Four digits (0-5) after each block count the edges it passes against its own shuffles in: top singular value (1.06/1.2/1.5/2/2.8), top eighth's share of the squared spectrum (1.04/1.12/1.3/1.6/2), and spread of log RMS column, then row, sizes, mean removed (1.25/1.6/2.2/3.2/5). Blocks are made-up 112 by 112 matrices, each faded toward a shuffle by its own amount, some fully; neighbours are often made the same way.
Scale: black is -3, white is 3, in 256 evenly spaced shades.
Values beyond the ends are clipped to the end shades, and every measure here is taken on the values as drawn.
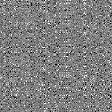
4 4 3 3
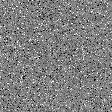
1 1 0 0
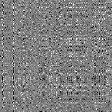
5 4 3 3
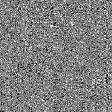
4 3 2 2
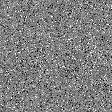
2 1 0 0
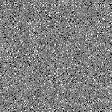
4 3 1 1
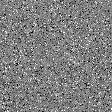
1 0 0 0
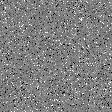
0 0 0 0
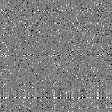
4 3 2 2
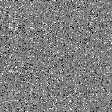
3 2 0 1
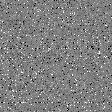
3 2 0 1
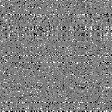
5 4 2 3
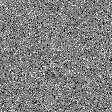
2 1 0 0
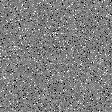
0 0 0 0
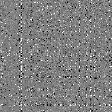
4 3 3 2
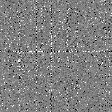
3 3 2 2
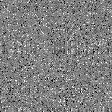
4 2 0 1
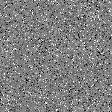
2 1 0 0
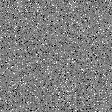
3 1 0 0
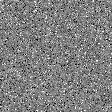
0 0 0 0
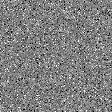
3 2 1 1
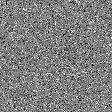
0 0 0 0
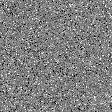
0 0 0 0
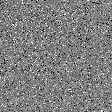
0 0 0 0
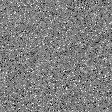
0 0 0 0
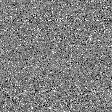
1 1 0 2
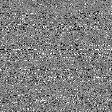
2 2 0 4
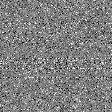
1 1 0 3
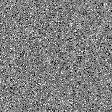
3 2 0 0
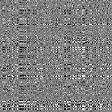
5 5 3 4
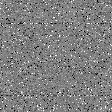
3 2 0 1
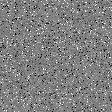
2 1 0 0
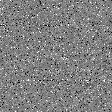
1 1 0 1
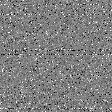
2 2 0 2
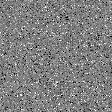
1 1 0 2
